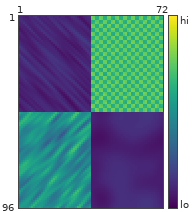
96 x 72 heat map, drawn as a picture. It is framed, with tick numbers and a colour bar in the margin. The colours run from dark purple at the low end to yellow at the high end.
The table splits into 2 rows of 2 panels. Panel 1,1: very low, slanting down to the right, faint in contrast. Panel 1,2: high, checkered. Panel 2,1: middling, slanting up to the right. Panel 2,2: very low, smooth, faint in contrast.
